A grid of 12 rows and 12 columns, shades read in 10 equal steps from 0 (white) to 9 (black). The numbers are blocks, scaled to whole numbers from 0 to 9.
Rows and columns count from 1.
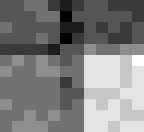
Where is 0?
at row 6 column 12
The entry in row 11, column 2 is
5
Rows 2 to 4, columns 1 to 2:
6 6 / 5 6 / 6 6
